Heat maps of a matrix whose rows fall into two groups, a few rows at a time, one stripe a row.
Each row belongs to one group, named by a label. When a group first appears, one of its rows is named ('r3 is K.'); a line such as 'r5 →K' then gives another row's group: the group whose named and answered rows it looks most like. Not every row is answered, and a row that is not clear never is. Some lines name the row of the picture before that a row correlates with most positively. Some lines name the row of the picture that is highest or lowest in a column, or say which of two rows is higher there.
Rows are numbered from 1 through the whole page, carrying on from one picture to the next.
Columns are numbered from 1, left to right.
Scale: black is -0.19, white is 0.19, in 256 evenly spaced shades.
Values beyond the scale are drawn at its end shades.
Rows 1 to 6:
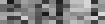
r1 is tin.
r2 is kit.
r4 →tin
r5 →kit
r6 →tin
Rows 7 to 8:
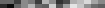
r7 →kit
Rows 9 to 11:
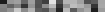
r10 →tin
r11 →tin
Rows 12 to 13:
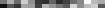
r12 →kit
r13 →kit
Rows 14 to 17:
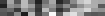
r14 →kit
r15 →kit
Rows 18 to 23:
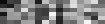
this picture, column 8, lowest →20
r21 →tin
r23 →kit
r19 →tin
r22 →tin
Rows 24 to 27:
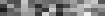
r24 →kit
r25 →kit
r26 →tin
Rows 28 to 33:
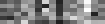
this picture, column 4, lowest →31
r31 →tin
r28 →kit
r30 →kit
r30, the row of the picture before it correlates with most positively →27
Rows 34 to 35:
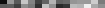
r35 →kit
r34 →kit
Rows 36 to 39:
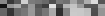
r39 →tin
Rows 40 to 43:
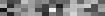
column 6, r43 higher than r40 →Yes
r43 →tin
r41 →tin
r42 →tin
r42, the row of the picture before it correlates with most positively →37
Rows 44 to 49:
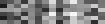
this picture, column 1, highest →46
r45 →kit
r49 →tin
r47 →tin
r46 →tin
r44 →tin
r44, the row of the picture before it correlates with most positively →42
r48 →kit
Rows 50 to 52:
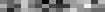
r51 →kit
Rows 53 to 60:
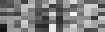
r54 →kit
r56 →kit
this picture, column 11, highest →56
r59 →kit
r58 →kit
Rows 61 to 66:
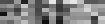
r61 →tin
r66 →tin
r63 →kit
